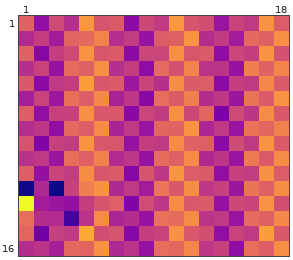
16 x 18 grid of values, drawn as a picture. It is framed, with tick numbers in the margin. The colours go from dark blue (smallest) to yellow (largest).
Neither half mirrors the other. The values follow a bell shape. In the bottom left lies a patch that is rougher than the rest. Stripes running up and down repeat 3 times from left to right.
